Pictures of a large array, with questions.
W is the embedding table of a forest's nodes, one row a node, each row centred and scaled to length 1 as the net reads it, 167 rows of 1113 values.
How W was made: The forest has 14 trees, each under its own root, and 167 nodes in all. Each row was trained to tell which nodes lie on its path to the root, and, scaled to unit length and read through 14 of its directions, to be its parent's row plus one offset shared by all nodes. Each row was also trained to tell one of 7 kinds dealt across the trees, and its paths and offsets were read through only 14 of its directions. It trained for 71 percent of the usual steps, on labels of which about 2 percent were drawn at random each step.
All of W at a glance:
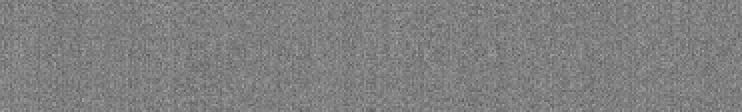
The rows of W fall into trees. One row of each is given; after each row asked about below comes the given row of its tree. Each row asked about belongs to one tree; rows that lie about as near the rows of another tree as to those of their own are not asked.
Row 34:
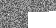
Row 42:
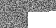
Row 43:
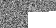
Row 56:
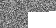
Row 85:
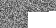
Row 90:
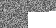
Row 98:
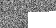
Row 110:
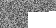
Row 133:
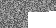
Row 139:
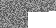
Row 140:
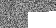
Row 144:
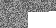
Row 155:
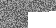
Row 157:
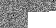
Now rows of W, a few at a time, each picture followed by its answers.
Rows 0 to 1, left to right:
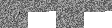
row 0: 144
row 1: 110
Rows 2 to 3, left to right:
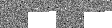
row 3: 34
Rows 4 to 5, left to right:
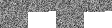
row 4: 144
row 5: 90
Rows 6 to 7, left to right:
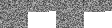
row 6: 42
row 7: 42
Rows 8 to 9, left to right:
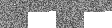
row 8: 42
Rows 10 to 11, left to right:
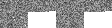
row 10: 157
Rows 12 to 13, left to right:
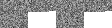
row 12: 98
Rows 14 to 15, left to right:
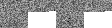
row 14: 157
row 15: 43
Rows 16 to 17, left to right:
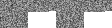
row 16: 140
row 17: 133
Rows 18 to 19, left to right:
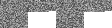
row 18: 155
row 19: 155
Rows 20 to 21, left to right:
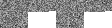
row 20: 144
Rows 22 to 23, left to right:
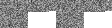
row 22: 157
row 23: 90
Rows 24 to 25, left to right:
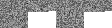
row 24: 140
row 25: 98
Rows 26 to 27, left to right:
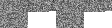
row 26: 157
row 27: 85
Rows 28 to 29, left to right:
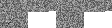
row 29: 42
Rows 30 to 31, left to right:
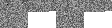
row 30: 144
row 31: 140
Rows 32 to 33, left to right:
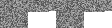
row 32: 140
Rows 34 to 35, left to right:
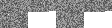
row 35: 110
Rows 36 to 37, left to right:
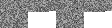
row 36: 56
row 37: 56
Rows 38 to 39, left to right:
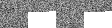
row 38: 43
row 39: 98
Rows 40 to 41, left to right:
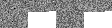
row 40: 144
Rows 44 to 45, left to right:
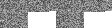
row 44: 90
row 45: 140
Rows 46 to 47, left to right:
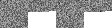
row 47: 144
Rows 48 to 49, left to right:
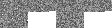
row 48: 98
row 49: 90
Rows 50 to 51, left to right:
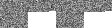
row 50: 85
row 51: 157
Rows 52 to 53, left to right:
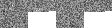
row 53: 90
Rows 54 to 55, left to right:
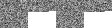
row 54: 90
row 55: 144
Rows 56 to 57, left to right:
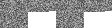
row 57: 144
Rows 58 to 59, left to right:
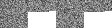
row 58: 140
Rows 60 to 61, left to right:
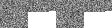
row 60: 85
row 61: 157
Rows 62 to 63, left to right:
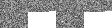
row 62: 56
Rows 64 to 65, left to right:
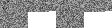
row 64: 155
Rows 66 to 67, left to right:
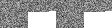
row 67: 43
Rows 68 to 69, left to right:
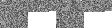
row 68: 157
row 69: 56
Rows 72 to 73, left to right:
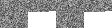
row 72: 98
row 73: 43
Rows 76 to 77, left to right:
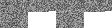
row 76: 157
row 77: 144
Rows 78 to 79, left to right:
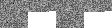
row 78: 98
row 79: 42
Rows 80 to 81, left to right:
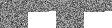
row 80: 43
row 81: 56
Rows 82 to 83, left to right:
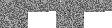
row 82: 56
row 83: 98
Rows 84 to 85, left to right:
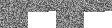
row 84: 98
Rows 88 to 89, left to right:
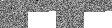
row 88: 140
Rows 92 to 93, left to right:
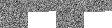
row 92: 98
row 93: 34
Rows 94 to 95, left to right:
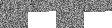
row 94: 43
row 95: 43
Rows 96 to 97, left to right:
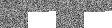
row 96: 140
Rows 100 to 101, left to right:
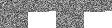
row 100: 43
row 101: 90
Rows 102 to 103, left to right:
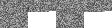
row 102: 155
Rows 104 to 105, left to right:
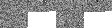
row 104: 42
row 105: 157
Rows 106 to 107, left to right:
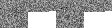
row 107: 85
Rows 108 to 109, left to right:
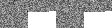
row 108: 90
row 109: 85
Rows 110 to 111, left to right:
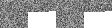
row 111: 56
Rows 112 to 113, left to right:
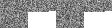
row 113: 85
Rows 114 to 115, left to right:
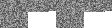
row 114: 56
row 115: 42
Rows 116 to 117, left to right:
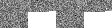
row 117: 85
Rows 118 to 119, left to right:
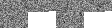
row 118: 144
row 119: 140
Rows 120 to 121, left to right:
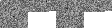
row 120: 144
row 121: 140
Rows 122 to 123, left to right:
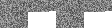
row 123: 133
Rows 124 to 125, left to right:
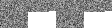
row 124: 85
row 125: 42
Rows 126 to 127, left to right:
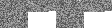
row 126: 140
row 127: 155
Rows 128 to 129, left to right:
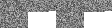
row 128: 56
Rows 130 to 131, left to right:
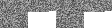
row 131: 155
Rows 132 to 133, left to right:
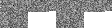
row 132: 157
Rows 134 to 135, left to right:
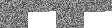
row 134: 43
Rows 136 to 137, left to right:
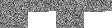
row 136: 90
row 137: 90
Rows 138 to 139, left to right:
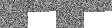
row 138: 98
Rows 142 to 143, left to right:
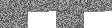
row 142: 42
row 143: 98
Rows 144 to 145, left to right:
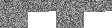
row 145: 42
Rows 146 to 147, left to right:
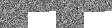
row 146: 90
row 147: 56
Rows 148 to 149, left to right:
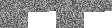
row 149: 56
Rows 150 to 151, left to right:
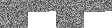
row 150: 157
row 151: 85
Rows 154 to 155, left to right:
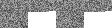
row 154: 43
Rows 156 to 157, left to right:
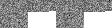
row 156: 90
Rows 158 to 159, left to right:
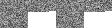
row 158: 157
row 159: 85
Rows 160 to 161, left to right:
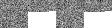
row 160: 34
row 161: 144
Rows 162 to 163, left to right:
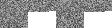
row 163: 56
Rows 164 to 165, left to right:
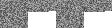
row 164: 139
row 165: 85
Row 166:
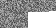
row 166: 133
